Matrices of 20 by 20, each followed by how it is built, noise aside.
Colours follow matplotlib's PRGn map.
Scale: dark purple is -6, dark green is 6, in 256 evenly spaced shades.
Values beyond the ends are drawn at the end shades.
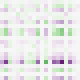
low rank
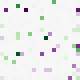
sparse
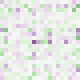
low rank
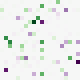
sparse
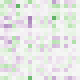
low rank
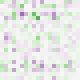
low rank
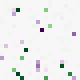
sparse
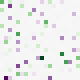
sparse
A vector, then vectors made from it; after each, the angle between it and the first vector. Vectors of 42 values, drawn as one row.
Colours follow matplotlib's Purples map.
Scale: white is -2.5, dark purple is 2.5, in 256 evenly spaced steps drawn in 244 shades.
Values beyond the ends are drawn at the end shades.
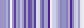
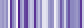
orthogonal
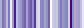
nearly parallel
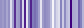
partly aligned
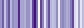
partly aligned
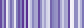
partly opposed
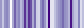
nearly parallel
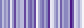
nearly parallel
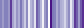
nearly opposite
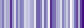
nearly opposite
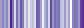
nearly opposite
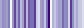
nearly parallel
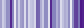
nearly opposite
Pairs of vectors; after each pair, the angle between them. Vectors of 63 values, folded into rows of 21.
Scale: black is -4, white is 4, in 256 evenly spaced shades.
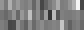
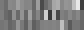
nearly parallel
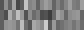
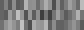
nearly parallel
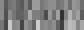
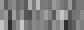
partly opposed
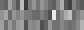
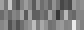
orthogonal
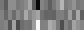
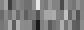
nearly opposite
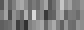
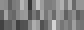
partly aligned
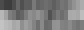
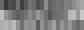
nearly parallel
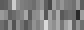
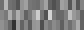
orthogonal
